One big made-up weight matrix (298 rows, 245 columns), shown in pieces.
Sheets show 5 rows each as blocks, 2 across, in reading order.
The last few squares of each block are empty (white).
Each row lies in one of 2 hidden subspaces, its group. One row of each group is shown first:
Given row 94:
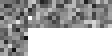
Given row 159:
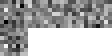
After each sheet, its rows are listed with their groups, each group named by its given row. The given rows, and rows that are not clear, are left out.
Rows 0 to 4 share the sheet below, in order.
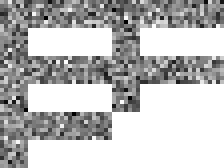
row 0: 159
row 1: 94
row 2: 159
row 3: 94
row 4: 159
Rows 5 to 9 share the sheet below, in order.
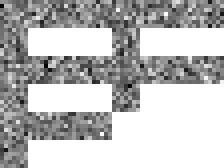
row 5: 159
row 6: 159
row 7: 94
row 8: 94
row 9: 159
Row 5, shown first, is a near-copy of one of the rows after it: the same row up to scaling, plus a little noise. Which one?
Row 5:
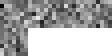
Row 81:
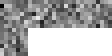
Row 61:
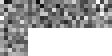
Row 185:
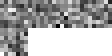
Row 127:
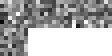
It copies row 81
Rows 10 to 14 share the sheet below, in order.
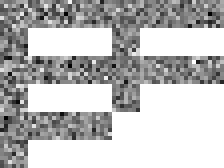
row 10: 94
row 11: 159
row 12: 159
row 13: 159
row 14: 159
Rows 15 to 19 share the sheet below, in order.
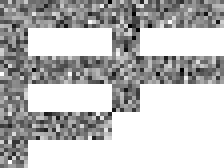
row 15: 159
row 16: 94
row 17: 159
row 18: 159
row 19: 159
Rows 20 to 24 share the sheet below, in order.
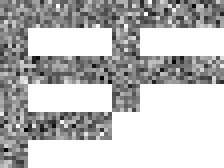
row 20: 159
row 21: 159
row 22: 94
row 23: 159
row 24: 159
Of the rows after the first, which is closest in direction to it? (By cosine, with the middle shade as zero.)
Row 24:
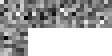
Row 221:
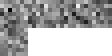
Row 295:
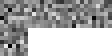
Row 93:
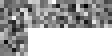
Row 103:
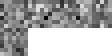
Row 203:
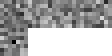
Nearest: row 103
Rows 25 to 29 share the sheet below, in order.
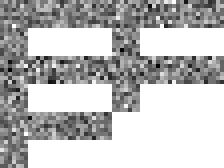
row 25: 159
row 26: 159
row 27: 94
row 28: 94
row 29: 94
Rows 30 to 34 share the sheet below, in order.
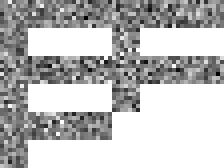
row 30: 159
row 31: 159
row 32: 159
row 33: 94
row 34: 159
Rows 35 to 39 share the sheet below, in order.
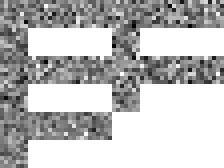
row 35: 94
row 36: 94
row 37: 94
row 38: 94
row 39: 94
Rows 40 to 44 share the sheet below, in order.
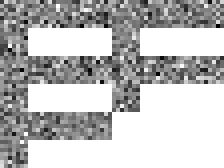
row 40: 159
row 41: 94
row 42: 159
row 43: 159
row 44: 159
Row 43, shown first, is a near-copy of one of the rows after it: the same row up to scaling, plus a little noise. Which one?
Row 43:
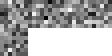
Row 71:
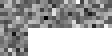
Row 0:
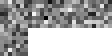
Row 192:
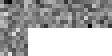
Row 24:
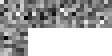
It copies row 0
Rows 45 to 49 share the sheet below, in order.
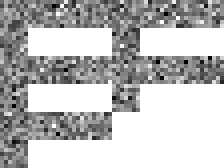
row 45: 94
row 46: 94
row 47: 94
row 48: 94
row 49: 159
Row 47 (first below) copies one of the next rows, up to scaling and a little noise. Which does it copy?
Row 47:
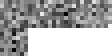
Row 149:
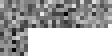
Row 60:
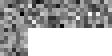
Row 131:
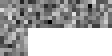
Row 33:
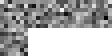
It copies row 149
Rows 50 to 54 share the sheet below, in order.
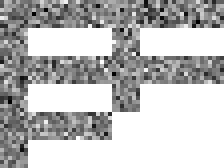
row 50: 159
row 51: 94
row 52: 94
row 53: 159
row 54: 94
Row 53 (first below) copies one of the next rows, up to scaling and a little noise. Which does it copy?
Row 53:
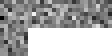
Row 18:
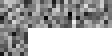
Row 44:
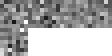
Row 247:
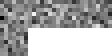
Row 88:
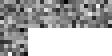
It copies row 247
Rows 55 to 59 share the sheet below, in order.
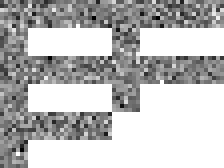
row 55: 94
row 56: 159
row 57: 159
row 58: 159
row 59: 94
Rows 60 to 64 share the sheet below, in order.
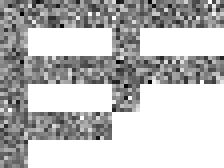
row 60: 94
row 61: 159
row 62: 159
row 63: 159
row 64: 159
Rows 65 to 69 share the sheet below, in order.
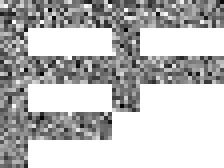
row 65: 94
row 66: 159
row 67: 94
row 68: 159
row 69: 159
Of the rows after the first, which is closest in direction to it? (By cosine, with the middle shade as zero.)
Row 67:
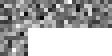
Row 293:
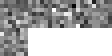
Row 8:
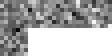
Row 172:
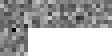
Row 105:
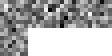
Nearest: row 105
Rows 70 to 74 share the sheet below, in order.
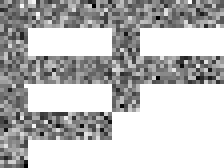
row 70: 94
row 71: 159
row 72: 94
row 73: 159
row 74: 159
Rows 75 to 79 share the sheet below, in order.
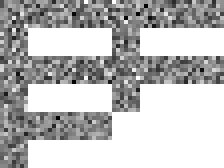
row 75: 94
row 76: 94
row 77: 94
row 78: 94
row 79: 94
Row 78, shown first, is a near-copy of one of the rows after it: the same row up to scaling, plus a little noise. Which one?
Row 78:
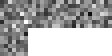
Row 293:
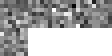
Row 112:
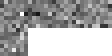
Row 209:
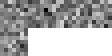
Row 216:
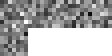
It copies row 216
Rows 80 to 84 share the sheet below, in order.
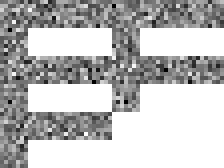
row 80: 94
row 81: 159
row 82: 94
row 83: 159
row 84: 94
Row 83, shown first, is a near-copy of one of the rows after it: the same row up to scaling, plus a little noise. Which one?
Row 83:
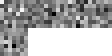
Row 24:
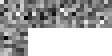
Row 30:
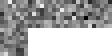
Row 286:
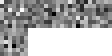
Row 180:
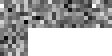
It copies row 286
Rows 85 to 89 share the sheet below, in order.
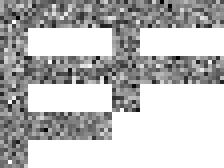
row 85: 94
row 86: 159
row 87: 159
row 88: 159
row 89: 159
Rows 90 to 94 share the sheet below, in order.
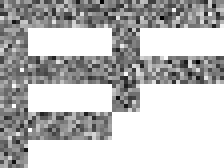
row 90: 94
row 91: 94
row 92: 94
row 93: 94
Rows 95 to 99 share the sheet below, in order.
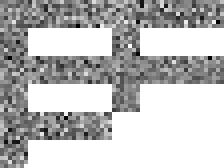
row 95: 94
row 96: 159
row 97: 159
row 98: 94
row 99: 159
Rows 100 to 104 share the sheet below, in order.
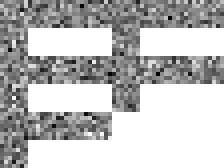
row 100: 159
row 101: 159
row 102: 94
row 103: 159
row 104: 94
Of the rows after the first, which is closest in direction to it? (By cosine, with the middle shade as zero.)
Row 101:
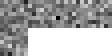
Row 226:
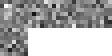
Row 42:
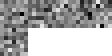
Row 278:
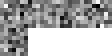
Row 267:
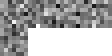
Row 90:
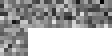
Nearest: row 226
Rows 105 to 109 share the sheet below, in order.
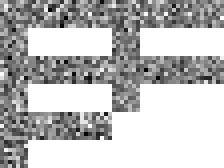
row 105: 94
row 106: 94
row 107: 159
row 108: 159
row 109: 159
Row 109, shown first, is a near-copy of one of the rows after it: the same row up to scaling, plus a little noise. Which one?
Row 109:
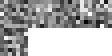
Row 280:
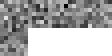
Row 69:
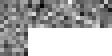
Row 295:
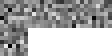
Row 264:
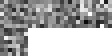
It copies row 264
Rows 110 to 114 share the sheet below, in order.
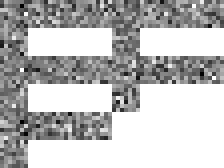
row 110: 94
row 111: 159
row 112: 94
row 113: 159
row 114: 94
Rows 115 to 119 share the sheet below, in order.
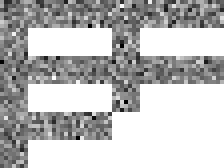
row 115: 159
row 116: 94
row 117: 94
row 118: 159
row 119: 94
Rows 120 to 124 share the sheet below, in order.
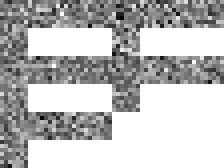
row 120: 159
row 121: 159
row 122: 94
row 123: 159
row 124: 159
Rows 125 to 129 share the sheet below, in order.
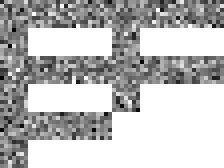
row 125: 159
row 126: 94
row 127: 159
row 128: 159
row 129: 159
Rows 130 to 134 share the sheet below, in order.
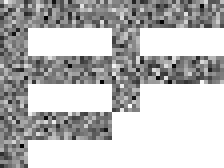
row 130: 159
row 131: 94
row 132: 159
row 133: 159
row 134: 94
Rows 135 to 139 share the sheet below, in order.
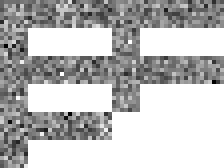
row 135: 159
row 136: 94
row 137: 94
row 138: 94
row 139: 159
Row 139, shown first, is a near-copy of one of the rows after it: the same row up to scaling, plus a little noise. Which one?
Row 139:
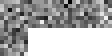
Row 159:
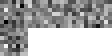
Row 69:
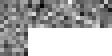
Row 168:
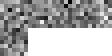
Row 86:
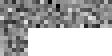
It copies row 168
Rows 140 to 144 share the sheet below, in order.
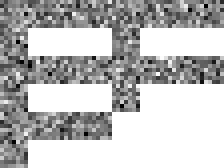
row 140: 94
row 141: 94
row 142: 94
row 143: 159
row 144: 94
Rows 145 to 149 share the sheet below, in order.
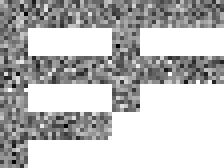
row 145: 94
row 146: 159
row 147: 94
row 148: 159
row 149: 94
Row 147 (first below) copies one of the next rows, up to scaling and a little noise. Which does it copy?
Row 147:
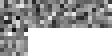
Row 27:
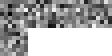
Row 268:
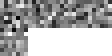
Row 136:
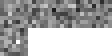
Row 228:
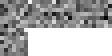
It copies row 268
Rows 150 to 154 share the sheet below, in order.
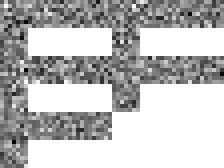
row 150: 94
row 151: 94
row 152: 94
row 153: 94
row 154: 94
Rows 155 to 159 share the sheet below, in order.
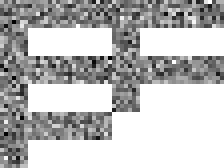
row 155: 94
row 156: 94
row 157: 94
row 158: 94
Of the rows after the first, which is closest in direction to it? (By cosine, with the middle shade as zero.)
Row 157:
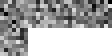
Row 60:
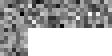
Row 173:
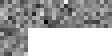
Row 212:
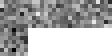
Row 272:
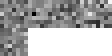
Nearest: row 212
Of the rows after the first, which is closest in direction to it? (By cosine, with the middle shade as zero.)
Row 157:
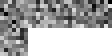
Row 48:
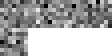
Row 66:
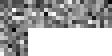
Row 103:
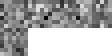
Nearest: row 66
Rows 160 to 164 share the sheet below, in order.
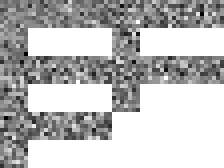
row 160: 159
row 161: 94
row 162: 94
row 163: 94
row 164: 159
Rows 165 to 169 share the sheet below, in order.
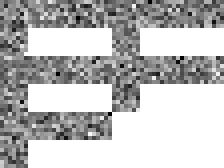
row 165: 94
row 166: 94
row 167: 159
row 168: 159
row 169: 159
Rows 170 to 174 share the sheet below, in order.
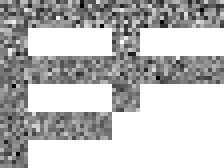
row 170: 159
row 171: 94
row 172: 94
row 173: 159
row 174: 94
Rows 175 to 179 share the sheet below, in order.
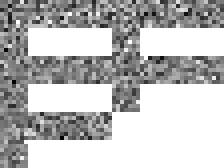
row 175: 94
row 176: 94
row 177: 159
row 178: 94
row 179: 94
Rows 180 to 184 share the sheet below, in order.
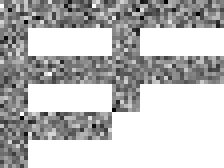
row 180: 159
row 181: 94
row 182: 94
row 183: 159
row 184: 94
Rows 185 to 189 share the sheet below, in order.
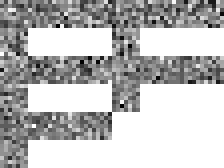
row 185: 159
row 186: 159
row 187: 159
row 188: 159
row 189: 159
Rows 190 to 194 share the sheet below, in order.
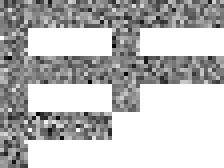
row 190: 159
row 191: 94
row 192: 159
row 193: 94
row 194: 94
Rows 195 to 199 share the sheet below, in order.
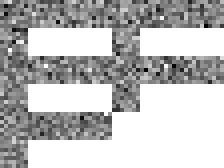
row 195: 159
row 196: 94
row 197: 94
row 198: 159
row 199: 159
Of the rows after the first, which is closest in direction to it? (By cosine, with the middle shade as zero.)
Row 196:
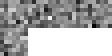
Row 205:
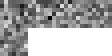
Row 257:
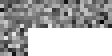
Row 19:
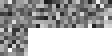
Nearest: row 19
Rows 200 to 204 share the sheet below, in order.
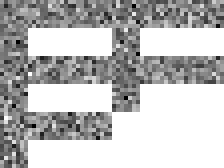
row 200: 94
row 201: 94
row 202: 94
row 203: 159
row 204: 159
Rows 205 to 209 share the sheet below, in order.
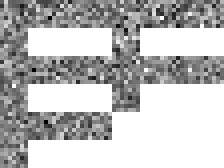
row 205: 94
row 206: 94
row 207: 159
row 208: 94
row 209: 94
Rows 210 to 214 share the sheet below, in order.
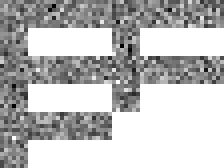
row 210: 94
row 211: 159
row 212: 94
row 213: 94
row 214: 159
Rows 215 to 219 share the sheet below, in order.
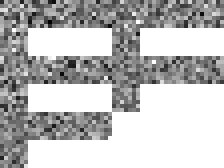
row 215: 94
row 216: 94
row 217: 94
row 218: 159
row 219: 94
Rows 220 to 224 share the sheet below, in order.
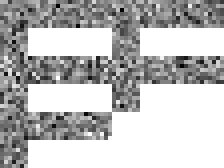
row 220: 94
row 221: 94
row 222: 94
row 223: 159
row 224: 94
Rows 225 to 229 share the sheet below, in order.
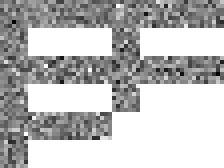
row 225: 94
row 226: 159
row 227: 94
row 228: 94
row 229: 94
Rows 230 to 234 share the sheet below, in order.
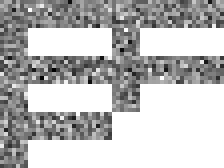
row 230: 159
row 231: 159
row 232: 159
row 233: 94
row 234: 94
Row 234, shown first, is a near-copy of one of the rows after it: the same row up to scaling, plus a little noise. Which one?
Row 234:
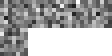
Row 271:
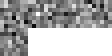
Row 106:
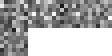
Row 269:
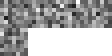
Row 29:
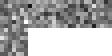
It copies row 269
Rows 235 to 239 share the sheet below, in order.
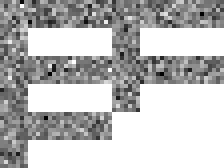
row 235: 94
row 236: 159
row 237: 94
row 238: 94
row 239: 94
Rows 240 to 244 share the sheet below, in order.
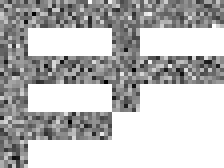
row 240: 159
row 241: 94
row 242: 94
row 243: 94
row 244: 159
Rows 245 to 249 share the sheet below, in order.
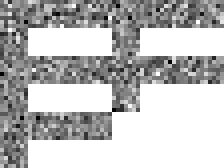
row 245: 94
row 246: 94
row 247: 159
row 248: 159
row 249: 159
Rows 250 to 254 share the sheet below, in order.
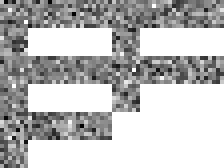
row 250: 159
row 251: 159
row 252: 94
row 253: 94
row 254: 94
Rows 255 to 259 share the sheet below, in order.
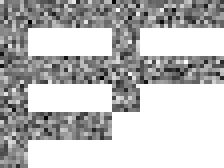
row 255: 159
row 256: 94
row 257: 159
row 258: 94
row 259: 94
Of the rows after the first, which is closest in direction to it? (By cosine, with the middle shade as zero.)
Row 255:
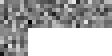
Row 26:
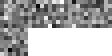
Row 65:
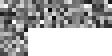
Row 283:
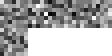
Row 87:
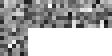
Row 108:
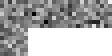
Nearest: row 283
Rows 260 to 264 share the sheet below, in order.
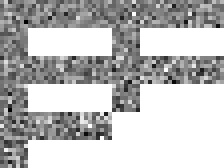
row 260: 94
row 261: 94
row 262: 159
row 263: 159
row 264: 159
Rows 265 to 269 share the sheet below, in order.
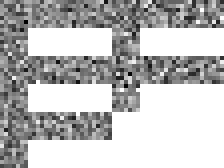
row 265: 159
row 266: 94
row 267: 94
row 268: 94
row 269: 94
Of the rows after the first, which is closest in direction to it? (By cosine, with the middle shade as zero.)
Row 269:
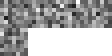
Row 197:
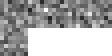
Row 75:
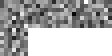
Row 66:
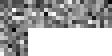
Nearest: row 197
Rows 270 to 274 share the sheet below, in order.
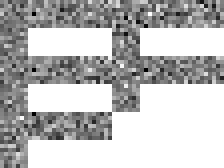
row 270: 159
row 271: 94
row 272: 159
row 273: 159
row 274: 94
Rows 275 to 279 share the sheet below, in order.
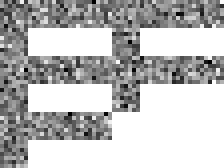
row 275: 94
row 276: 94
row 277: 94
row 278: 94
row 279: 159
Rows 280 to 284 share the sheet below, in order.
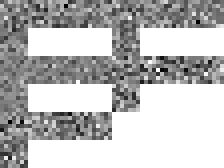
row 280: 159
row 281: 94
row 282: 94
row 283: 159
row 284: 159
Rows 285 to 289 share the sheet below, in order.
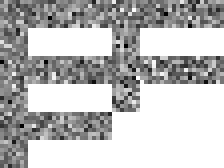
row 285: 94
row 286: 159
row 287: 94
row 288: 94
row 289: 159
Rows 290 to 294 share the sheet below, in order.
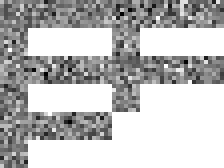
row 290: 159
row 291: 159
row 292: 159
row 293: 94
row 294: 159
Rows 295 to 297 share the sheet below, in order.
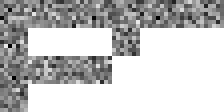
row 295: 159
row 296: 159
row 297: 94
